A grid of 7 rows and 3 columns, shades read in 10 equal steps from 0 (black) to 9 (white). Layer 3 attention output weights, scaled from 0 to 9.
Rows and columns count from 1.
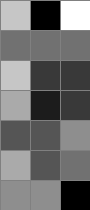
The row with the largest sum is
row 1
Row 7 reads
5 5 0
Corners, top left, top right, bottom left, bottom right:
7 9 5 0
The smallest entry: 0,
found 2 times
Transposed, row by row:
7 4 7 6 3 6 5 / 0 4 2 1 3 3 5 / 9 4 2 2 5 4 0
